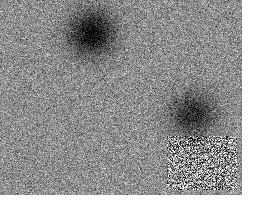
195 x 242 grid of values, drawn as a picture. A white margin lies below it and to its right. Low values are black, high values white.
Odd rows or columns: none. Odd patch: rougher, in the bottom right. Mirror symmetry: none. Roughest part: bottom right. Dips: two.
